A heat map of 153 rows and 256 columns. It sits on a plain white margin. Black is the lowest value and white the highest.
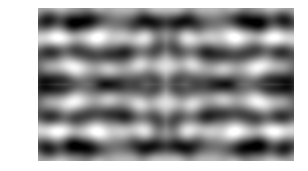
Stripes: horizontal, repeating 5 times. Slope: none. Mirror symmetry: left to right and top to bottom. Grain: smooth. Lone odd cells: none.
